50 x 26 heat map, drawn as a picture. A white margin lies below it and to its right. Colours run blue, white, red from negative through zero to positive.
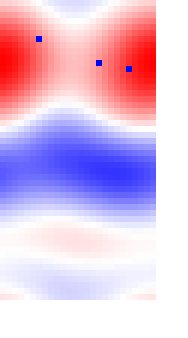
Overall the values sit about 50% of the way up the scale. The values follow a bell shape. Three lone cells stand out, each far lower than its neighbours.
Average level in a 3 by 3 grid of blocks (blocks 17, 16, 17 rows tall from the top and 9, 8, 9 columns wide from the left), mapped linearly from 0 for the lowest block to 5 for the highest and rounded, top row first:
5 3 5 / 1 0 1 / 2 2 2
